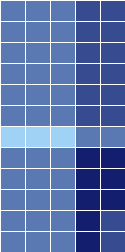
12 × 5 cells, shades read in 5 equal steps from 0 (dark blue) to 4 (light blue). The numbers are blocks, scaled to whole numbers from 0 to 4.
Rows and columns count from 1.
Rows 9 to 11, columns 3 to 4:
2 0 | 2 0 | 2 0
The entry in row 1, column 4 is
1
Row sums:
8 8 8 8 8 8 16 6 6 6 7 7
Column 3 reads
2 2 2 2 2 2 4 2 2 2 2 2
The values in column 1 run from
2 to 4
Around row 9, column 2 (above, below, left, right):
2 2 2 2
